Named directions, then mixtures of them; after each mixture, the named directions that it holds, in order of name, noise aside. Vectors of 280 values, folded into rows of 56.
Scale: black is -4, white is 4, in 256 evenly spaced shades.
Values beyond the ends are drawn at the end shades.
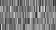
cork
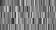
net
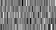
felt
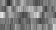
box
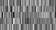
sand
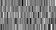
felt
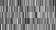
cork, sand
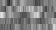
box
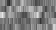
box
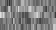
box, sand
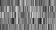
box, net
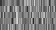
net, sand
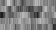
box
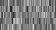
net, sand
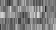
box, cork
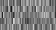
sand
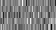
felt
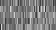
cork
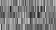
box, cork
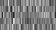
sand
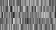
sand
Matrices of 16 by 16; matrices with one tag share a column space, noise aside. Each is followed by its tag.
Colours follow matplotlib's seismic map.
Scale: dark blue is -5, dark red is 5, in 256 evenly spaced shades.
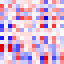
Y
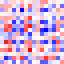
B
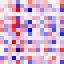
B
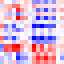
Y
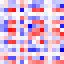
B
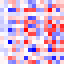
B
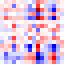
Y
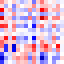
Y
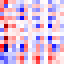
Y
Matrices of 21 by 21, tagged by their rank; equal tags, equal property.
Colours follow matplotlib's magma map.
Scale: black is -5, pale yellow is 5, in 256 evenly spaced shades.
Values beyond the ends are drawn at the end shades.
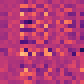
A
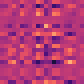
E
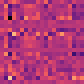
A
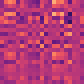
E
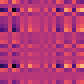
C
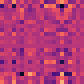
E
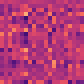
A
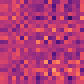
A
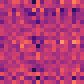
A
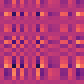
C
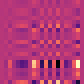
C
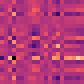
E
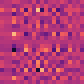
E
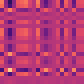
C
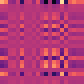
C
